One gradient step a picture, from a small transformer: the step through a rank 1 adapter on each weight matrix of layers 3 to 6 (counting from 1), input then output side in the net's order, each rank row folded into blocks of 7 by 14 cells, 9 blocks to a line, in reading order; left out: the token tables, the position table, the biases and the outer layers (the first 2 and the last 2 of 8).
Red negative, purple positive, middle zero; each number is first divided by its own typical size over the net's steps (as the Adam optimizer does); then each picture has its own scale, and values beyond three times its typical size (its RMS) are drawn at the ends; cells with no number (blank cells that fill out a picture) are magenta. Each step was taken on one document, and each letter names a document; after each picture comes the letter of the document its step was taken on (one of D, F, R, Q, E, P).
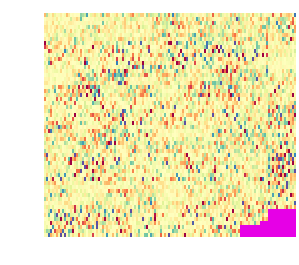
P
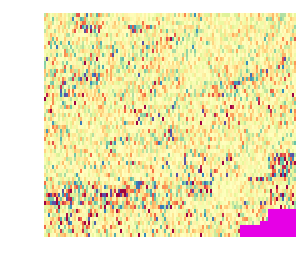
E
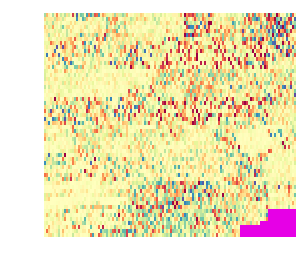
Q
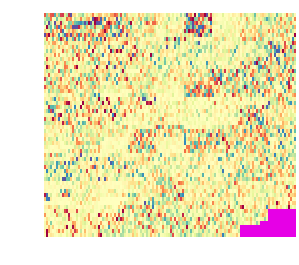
Q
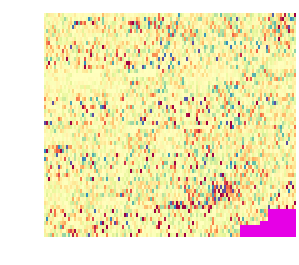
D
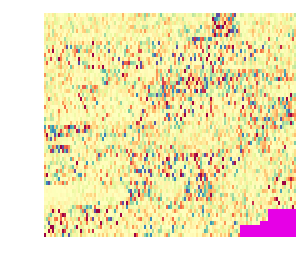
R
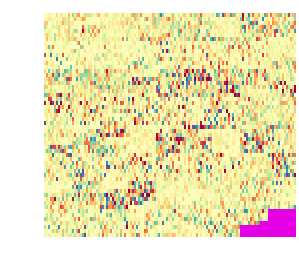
R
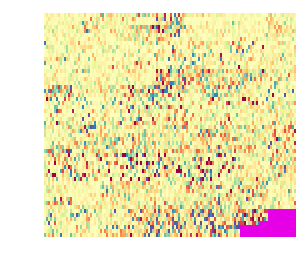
R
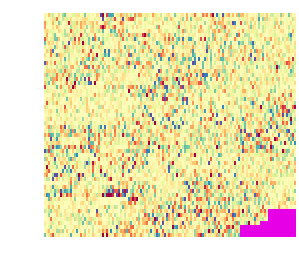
R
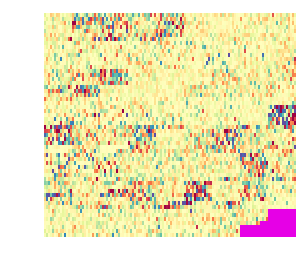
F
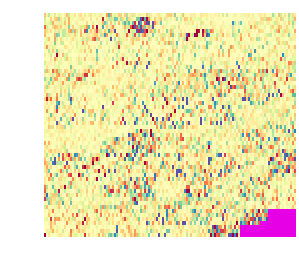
R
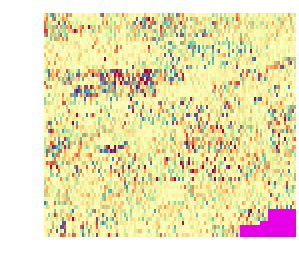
F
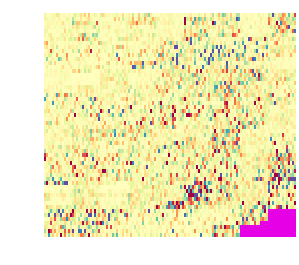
P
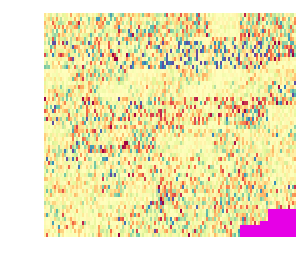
Q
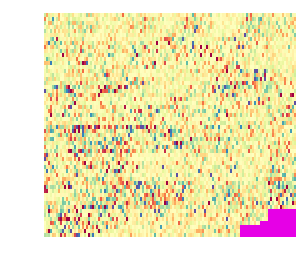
E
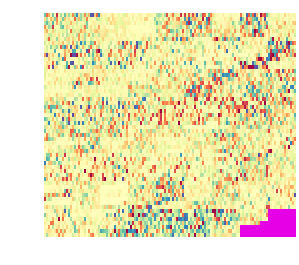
Q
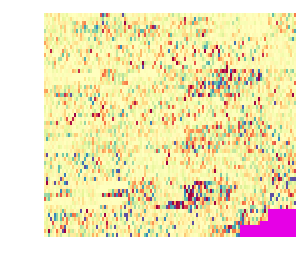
P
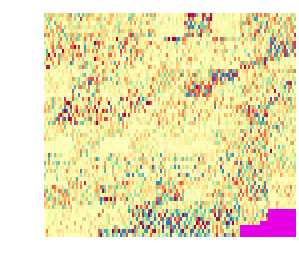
Q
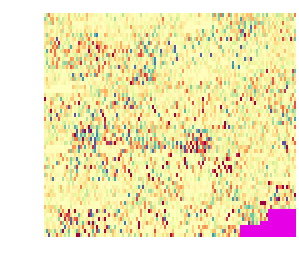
E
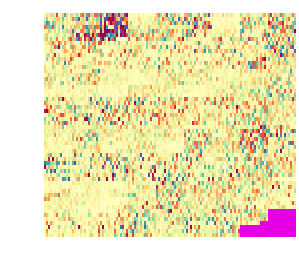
Q
